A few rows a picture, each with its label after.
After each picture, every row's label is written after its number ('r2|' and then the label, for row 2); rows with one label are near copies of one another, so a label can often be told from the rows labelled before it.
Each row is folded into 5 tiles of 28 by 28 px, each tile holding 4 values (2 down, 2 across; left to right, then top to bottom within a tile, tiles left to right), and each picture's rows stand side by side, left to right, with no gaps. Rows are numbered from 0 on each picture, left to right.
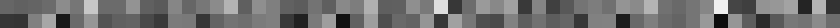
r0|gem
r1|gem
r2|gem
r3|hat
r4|gem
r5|hat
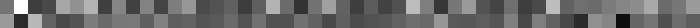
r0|hat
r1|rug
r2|rug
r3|rug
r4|gem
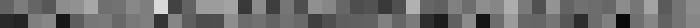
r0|gem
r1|hat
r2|rug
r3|gem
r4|gem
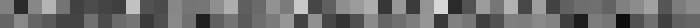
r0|rug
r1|gem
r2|hat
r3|hat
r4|gem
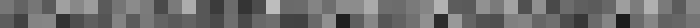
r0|gem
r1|rug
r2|gem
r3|hat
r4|gem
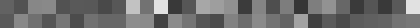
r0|rug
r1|hat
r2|rug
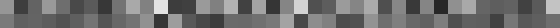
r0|rug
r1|hat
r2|hat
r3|rug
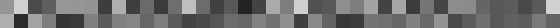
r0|hat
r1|rug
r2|hat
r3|rug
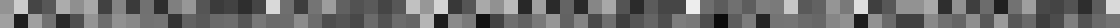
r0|hat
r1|rug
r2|rug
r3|hat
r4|rug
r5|gem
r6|hat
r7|rug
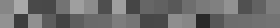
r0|hat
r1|gem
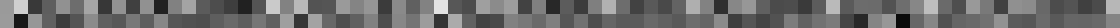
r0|hat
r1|rug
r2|hat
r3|hat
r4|rug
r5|rug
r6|gem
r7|rug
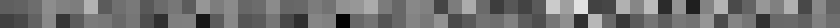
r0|gem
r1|gem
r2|gem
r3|rug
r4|hat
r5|hat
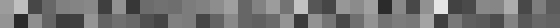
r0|hat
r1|gem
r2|hat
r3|hat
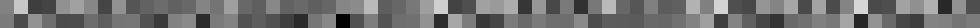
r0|hat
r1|gem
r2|gem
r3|hat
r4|rug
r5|hat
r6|hat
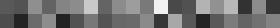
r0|gem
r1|hat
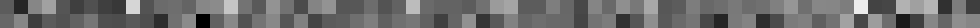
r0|rug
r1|gem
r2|rug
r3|gem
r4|gem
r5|gem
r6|hat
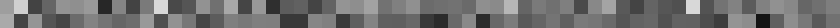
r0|hat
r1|hat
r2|gem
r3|gem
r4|rug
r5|gem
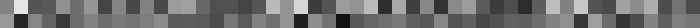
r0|hat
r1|rug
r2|hat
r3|rug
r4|hat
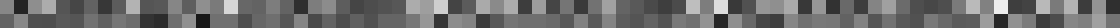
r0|rug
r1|gem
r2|rug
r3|hat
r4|rug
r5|hat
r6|rug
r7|hat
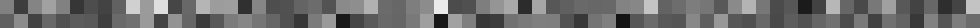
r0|rug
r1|hat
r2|gem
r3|hat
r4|gem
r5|rug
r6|rug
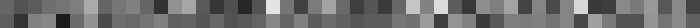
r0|gem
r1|rug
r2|rug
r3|hat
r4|hat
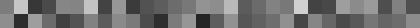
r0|hat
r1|gem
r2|hat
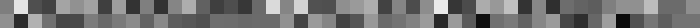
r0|hat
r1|rug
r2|hat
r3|hat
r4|gem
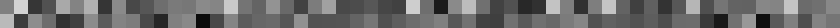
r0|hat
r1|gem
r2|rug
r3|rug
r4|rug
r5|gem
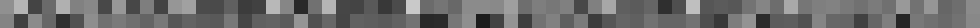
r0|hat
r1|rug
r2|rug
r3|gem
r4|rug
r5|gem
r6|gem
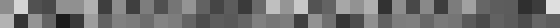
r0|hat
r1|rug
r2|hat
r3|rug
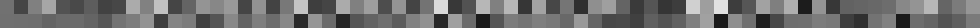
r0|rug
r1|hat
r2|hat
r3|hat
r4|rug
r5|hat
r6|gem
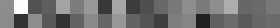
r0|hat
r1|gem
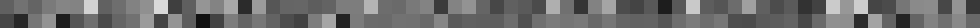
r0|gem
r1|hat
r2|gem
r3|rug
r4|rug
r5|rug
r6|hat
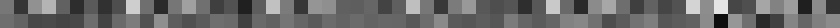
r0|rug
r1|rug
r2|rug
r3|rug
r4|rug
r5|hat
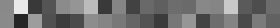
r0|hat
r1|gem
